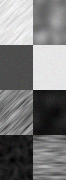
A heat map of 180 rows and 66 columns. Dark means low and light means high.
The table splits into 4 rows of 2 panels. Panel 1,1: very high, slanting up to the right, faint in contrast. Panel 1,2: middling, smooth. Panel 2,1: low, flat. Panel 2,2: very high, flat. Panel 3,1: middling, slanting up to the right. Panel 3,2: very low, smooth, faint in contrast. Panel 4,1: very low, blotchy, faint in contrast. Panel 4,2: middling, streaked across.
